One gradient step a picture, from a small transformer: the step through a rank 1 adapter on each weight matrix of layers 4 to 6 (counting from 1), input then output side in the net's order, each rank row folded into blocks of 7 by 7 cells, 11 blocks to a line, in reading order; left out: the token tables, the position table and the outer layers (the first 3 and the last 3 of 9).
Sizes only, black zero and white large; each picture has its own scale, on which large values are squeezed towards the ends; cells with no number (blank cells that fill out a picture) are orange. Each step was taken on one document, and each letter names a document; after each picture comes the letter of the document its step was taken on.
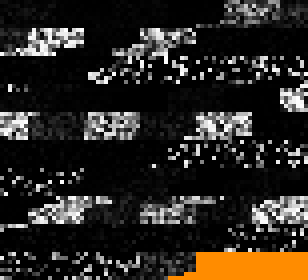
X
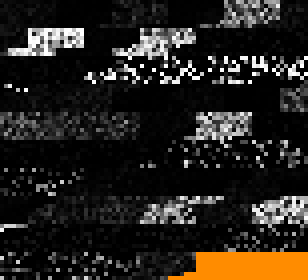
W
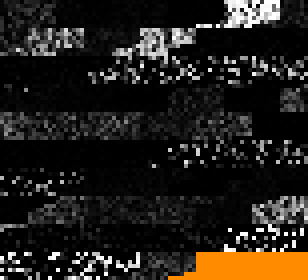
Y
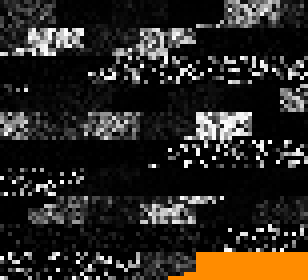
Y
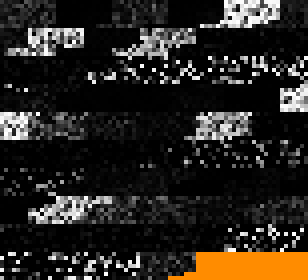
W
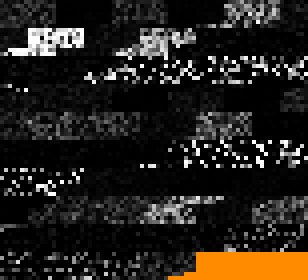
W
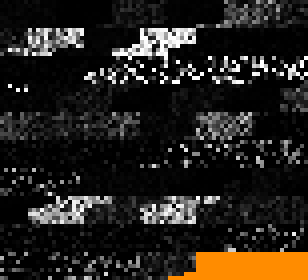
W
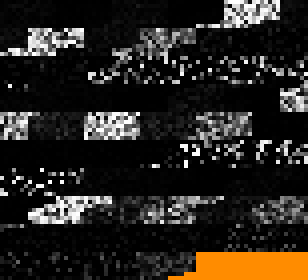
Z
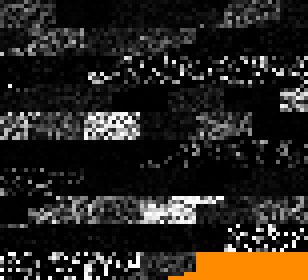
Z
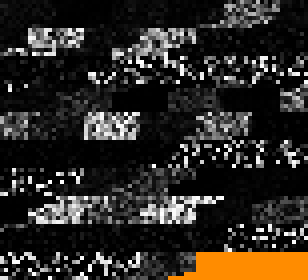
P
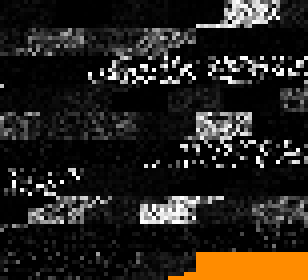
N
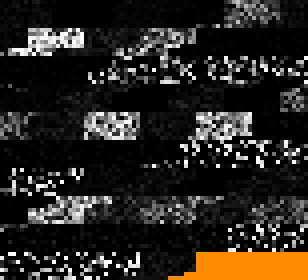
N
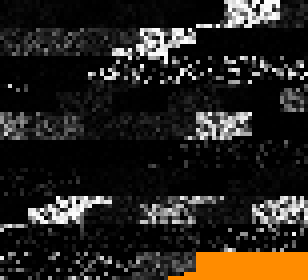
Y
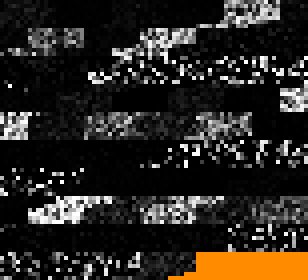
Z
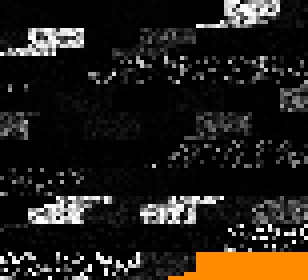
P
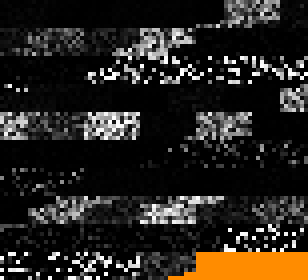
Y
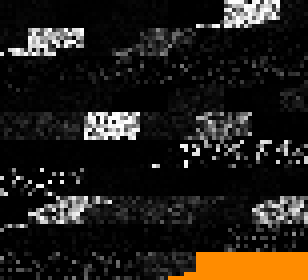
Z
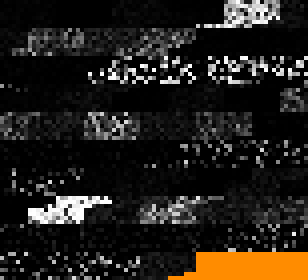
N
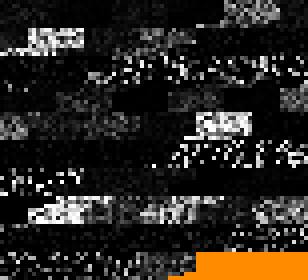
P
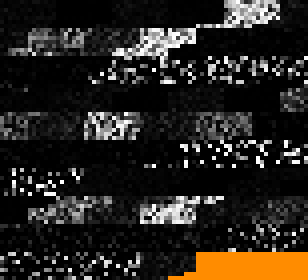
N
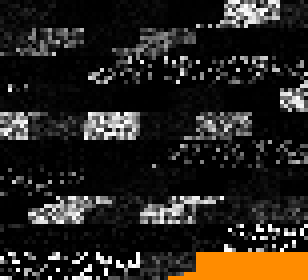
X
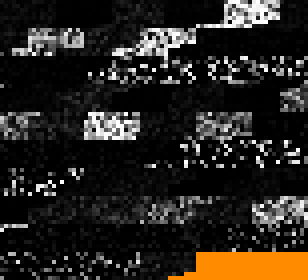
N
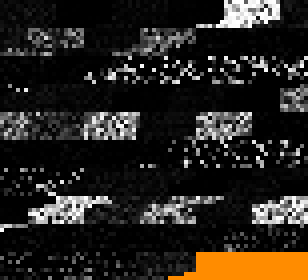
W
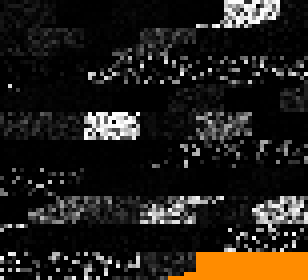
Z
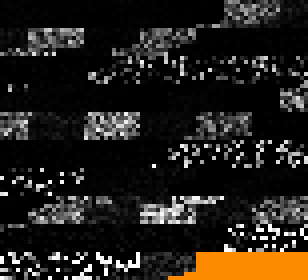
X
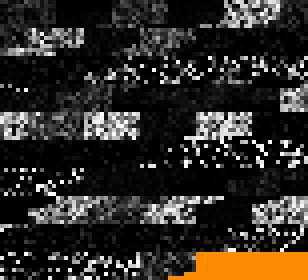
W
